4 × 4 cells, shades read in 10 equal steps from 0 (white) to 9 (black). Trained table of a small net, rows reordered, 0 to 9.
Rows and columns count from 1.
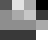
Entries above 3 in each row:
2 2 3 3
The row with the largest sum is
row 4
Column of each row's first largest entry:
4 4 1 1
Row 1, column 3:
3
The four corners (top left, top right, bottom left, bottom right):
6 9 7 0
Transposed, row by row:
6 4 4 7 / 1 3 4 7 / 3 2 4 7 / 9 7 3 0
